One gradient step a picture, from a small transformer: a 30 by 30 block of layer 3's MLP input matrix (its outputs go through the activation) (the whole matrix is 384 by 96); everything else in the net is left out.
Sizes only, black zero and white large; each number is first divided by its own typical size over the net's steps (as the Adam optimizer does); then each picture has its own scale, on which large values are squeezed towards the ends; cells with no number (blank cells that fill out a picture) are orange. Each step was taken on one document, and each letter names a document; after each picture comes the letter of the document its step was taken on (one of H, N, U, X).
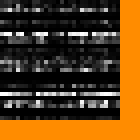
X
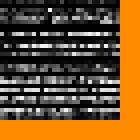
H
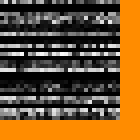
H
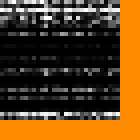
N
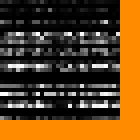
X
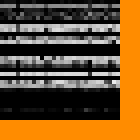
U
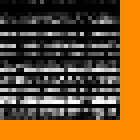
H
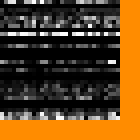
N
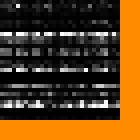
X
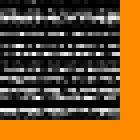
H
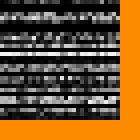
H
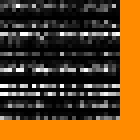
X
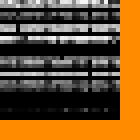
U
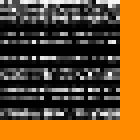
N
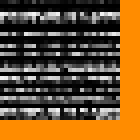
H
